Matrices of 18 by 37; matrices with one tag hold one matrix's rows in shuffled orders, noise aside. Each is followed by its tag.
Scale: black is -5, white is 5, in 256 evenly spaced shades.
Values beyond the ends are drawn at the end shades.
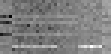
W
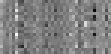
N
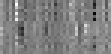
N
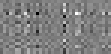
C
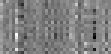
N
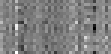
N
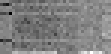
W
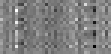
N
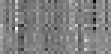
N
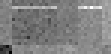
W
